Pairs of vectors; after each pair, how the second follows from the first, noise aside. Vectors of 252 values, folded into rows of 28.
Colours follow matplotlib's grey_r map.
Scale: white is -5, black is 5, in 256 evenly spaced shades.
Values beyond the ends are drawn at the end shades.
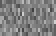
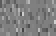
partly zeroed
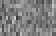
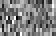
scaled up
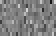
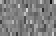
copied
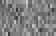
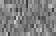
sign-scrambled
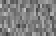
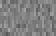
shrunk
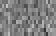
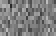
reversed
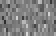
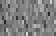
sign-scrambled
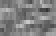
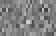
sign-scrambled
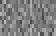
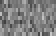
sign-scrambled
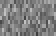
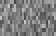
copied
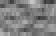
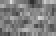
negated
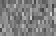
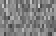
wrapped around
